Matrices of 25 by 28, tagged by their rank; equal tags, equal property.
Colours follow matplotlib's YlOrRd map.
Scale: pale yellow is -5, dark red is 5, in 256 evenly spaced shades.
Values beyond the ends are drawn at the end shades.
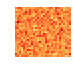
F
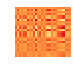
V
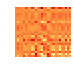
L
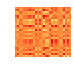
L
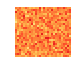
F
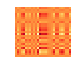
V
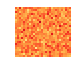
F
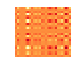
V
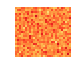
F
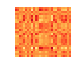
L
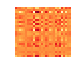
L
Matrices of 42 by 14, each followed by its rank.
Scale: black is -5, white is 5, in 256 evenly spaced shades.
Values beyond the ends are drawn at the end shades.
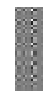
one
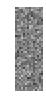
full rank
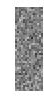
full rank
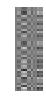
one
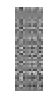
two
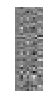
three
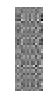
two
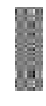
one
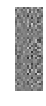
three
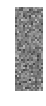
full rank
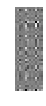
two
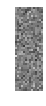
full rank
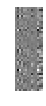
three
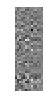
three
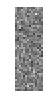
full rank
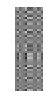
one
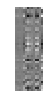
two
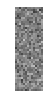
full rank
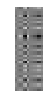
one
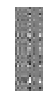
two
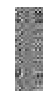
three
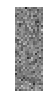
full rank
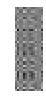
two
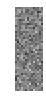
full rank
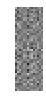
three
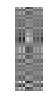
one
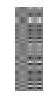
one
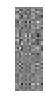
three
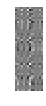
two
